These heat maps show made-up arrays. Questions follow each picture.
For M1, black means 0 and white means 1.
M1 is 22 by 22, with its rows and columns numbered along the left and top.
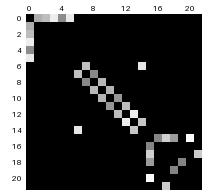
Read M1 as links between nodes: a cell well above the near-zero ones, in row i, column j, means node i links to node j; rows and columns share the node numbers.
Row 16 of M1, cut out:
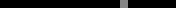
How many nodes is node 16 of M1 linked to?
1
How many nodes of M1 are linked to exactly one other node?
9
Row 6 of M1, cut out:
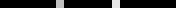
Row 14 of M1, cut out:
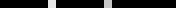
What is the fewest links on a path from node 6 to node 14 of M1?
1
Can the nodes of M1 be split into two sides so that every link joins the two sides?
no
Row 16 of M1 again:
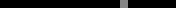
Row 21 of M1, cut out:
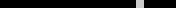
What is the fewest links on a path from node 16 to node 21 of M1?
3
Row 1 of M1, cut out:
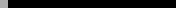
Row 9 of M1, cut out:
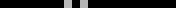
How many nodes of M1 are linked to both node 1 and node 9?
0
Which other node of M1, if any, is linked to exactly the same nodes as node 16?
node 20
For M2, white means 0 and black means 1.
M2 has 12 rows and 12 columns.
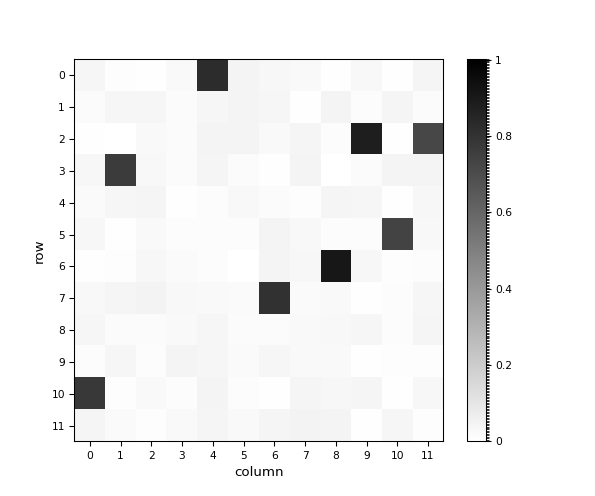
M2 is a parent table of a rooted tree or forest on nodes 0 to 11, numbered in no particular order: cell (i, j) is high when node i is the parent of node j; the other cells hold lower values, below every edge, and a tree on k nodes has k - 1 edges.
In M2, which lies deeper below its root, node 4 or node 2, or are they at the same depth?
node 4
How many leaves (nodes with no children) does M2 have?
5
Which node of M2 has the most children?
2
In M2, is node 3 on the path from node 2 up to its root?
no
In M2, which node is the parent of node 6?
7
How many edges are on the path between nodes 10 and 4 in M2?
2
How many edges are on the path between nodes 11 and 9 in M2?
2
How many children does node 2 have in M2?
2
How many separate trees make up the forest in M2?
4
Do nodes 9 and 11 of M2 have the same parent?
yes
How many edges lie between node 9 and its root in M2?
1
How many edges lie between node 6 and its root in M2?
1
